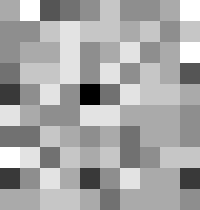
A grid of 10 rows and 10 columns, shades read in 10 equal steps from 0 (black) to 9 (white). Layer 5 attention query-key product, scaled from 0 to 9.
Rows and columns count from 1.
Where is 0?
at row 5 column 5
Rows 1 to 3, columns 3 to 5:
3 4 5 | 7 8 7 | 6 8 5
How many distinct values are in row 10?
4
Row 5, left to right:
2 5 8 5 0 4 8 7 7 6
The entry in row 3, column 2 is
6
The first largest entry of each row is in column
2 4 10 4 3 1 3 1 3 3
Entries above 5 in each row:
5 7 7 6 5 7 5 7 5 8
